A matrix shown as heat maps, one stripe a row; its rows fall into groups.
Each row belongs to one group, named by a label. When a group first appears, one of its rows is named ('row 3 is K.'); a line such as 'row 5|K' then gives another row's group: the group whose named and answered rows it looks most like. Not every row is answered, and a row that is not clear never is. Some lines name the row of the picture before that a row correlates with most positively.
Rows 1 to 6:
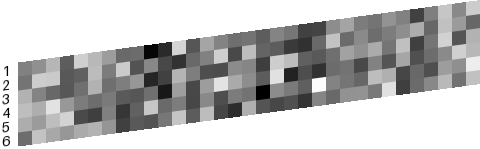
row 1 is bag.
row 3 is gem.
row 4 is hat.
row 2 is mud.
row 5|hat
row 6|bag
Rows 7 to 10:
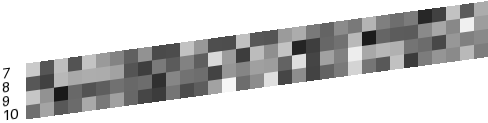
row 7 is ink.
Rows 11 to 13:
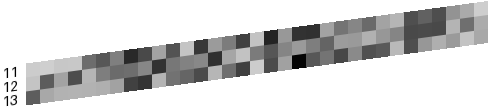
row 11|hat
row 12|ink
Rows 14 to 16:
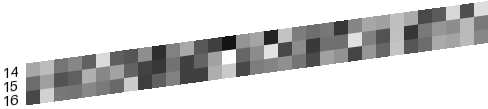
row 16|mud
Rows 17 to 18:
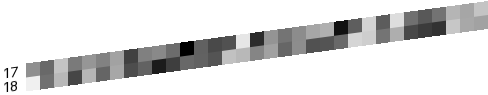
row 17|ink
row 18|ink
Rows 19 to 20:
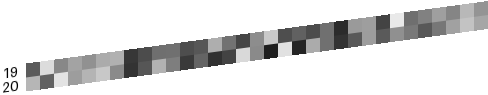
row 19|bag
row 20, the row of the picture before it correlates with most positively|17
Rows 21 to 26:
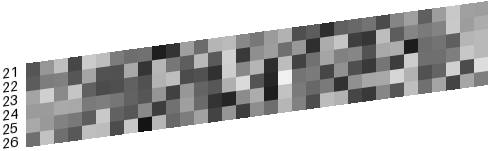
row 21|bag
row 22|mud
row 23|hat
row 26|mud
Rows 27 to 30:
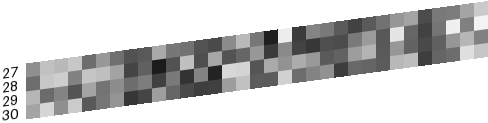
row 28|bag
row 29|ink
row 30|hat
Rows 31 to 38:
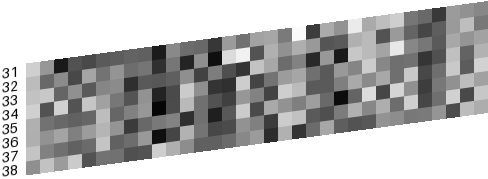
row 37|gem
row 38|hat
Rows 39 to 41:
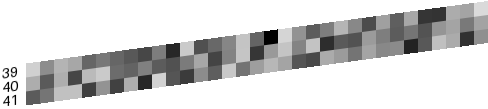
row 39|hat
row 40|ink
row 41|mud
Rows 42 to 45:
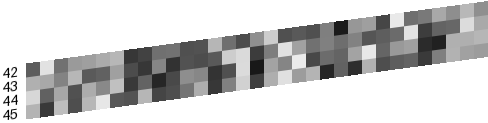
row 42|bag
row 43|hat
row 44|ink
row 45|ink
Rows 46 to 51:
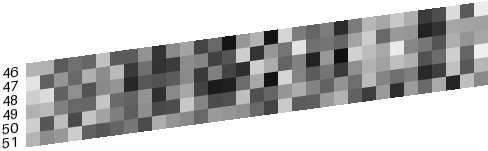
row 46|gem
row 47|ink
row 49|gem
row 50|ink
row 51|hat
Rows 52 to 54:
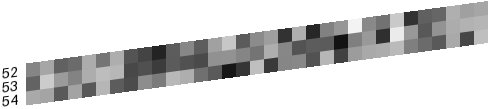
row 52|bag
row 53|bag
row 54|gem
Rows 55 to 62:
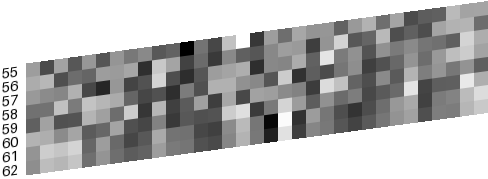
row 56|mud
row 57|hat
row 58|bag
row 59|mud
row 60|hat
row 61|hat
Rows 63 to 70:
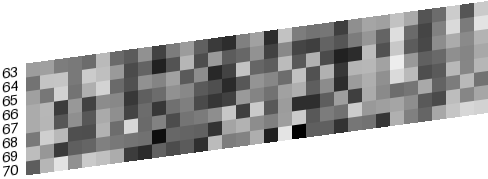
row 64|bag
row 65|ink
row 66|gem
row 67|gem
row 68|mud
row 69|gem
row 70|bag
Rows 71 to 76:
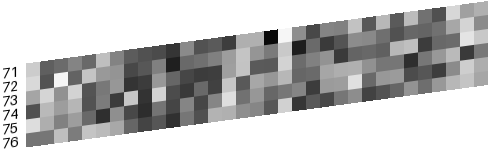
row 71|gem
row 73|hat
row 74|mud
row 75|hat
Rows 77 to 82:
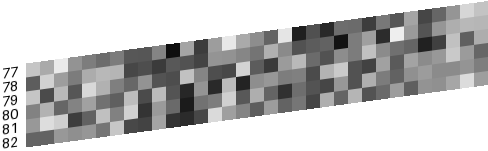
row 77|hat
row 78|bag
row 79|ink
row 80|mud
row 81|mud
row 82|bag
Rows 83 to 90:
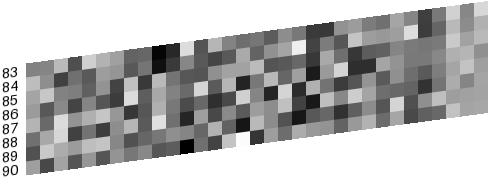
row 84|gem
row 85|mud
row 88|mud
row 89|bag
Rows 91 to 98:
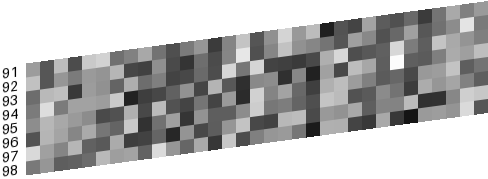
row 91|ink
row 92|ink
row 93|mud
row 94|bag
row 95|mud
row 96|mud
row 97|hat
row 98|mud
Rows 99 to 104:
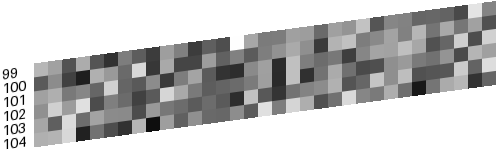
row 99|hat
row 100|mud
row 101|gem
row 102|hat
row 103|ink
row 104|mud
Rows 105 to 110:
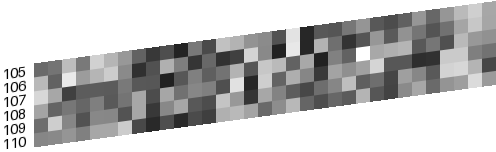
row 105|bag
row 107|gem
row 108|mud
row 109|mud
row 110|bag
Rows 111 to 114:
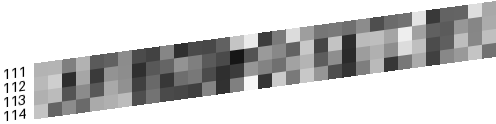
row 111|hat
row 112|gem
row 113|gem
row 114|ink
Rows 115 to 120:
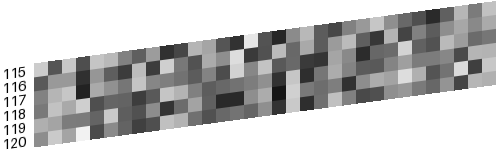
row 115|ink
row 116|mud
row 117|mud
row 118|hat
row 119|gem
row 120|hat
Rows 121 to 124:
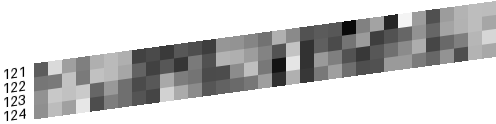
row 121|bag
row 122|bag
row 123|hat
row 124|hat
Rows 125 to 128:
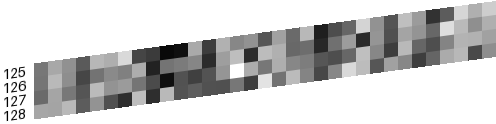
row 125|bag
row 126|mud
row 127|bag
